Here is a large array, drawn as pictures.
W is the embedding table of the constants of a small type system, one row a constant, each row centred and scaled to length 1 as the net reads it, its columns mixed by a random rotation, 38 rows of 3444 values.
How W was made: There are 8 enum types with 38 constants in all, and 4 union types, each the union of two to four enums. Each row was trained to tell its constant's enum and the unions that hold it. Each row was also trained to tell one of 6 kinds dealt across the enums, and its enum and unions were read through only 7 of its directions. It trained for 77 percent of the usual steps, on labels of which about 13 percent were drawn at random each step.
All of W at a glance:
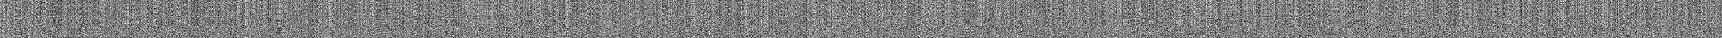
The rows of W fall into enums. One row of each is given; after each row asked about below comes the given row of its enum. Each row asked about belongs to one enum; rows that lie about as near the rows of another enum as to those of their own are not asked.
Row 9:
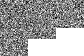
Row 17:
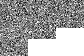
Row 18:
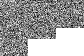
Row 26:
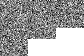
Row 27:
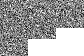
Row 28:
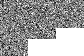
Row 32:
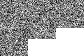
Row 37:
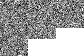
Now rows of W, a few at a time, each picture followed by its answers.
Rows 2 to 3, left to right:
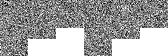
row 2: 28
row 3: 9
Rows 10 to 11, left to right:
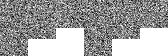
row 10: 9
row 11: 32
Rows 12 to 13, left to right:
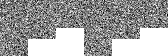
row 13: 27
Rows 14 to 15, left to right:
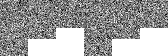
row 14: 17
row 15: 32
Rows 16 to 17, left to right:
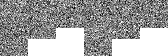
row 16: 26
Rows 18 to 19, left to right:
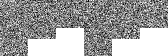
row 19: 9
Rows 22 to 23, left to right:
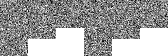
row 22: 18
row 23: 32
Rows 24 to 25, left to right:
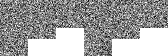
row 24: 17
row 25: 9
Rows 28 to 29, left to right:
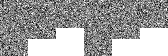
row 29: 37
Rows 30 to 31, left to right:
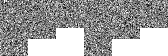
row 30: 28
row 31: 17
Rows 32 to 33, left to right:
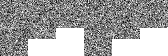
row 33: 28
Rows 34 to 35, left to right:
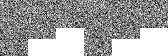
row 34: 32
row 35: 18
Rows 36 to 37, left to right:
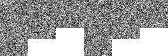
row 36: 18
